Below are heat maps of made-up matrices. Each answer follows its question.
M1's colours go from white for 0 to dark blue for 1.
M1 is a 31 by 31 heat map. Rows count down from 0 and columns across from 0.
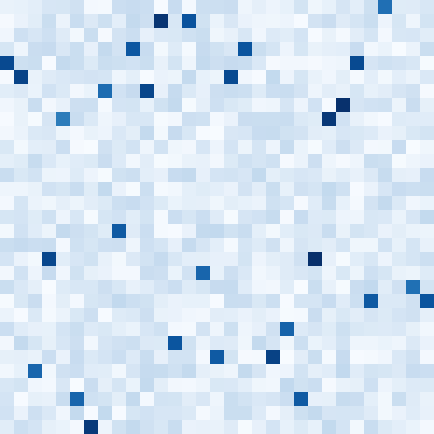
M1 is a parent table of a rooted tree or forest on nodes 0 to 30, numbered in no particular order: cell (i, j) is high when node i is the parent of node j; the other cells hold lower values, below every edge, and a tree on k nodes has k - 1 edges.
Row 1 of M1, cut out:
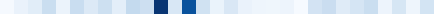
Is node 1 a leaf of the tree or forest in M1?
no
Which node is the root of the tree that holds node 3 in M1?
18
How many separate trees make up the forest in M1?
2
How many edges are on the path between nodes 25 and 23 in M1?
3
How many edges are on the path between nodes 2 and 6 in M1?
4
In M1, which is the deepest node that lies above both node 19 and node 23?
8
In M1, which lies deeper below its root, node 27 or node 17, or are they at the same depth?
node 27
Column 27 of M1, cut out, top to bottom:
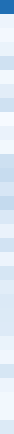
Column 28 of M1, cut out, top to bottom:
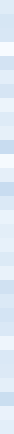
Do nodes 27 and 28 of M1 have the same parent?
no
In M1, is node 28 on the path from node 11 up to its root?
yes
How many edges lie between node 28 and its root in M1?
0
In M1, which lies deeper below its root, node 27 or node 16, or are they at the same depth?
node 27
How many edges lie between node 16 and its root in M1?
2
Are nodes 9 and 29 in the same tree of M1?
no
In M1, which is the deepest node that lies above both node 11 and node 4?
5
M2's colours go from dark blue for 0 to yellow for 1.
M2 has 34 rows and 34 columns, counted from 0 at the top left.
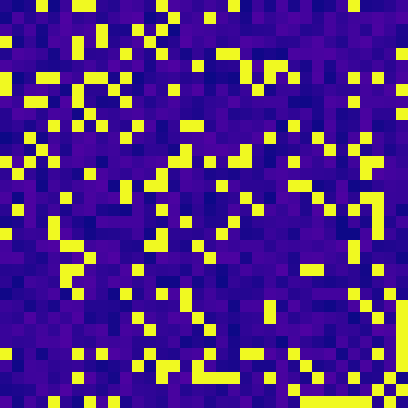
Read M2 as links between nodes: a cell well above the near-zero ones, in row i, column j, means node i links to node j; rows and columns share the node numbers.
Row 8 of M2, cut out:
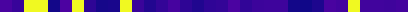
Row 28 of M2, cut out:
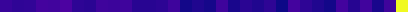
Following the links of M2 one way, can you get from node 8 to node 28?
yes
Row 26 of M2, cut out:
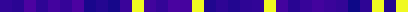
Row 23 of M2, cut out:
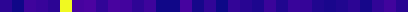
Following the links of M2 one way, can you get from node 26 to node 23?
yes
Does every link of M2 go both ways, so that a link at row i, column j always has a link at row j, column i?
yes
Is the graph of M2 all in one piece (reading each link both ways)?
yes
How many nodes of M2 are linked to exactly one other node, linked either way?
2
